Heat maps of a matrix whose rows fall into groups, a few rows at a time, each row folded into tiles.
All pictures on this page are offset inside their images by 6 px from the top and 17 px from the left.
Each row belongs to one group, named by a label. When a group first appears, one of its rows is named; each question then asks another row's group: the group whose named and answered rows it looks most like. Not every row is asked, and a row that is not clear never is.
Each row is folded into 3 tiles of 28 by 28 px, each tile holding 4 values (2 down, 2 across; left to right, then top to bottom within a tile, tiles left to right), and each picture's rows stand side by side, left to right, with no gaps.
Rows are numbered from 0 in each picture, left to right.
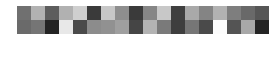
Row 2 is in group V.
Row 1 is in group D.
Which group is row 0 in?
D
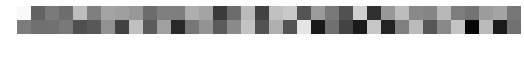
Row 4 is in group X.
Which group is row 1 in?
V
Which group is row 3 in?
V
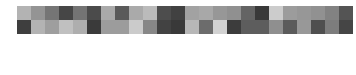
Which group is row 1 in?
V
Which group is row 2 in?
V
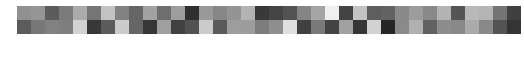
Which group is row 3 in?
D
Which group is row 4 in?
X
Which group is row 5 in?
V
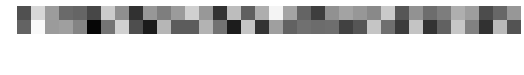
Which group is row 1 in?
X
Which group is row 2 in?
X
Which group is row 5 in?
X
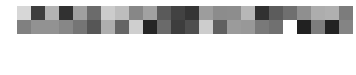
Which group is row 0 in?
V
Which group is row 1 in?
V
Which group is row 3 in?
D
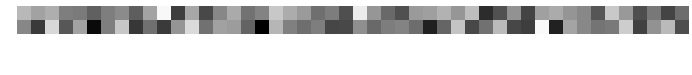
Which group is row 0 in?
V
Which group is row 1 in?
D
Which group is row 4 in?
V
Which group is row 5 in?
X
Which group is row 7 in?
X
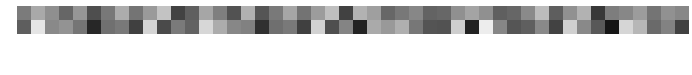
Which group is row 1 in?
D
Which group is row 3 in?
D
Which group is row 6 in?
D
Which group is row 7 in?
X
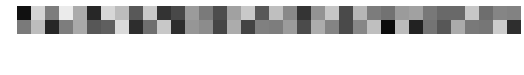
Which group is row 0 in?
D
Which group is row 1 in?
X
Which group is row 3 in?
D
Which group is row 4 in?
D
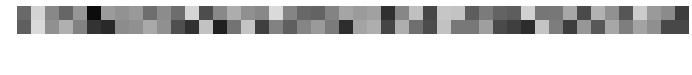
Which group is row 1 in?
X
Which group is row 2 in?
X
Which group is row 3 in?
V
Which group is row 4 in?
D
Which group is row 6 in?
X
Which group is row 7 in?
V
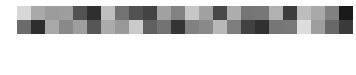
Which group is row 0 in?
V
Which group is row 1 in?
V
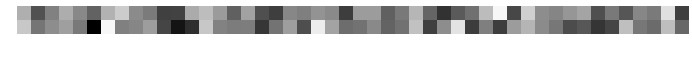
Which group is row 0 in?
V
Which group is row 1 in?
V
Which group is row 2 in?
X
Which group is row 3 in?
D
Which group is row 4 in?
X
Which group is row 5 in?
D
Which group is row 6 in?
V
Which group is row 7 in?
X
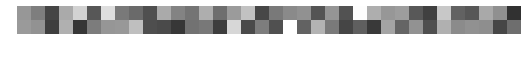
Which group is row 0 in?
D
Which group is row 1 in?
V
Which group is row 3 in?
X
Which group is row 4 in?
V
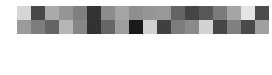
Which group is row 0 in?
V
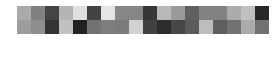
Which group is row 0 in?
D
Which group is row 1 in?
V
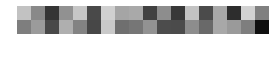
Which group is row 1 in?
V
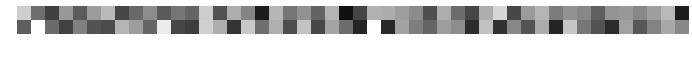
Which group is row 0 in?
X
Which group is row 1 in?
X
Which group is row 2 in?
X
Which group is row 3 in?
V
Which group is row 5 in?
D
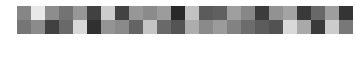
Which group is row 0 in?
X
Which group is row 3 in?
X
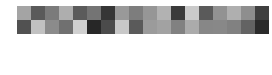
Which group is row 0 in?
X
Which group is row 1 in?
D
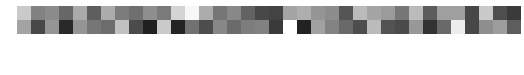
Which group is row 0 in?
V
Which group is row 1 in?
X
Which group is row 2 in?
V
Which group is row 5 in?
X
